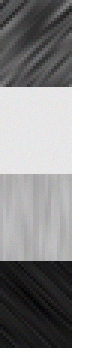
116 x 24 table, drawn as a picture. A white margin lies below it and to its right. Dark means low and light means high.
It is made of 4 by 1 panels. Panel 1,1: low, slanting up to the right. Panel 2,1: very high, flat. Panel 3,1: high, streaked downward, faint in contrast. Panel 4,1: very low, slanting down to the right, faint in contrast.
